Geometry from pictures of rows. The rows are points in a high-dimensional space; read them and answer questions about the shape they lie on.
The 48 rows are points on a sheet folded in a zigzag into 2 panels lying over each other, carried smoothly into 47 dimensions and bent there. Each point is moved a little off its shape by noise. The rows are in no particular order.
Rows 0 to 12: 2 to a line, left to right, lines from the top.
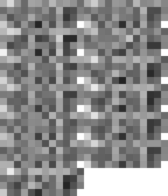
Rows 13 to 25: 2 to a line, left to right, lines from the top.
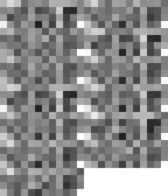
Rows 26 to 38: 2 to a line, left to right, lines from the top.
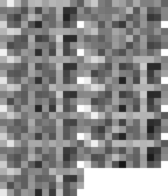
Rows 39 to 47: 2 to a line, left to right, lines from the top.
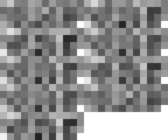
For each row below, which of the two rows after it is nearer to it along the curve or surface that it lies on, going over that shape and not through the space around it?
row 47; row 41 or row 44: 41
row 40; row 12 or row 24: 24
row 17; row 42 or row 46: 46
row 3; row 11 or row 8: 8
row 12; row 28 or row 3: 28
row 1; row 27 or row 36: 27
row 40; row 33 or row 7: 33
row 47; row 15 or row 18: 18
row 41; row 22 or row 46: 22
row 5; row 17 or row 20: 20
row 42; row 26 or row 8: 8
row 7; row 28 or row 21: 28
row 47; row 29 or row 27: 27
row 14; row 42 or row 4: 42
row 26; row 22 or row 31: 22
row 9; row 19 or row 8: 19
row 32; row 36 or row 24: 24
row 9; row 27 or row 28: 28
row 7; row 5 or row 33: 33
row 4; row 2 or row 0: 2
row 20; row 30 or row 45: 45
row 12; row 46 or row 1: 46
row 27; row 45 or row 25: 45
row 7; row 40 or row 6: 6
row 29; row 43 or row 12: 12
